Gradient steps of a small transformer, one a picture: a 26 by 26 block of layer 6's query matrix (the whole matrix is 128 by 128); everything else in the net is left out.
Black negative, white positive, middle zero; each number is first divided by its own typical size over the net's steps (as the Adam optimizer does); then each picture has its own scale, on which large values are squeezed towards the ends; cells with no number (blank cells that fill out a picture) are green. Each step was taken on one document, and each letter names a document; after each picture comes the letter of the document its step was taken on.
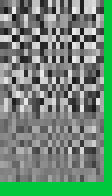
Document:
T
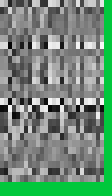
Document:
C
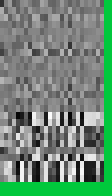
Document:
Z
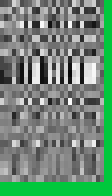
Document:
T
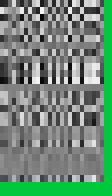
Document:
T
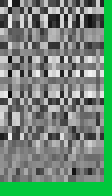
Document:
C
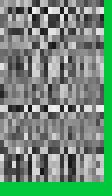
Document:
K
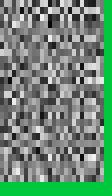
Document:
T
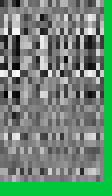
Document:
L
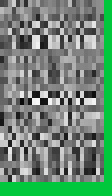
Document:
Z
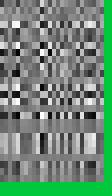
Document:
L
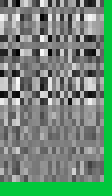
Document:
L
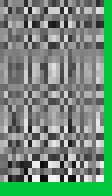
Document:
K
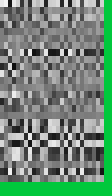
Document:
Z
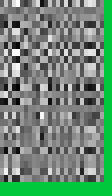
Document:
L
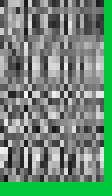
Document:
K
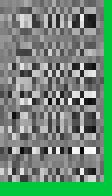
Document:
T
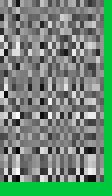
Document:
L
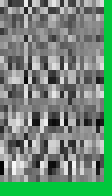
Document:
K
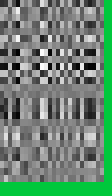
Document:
L
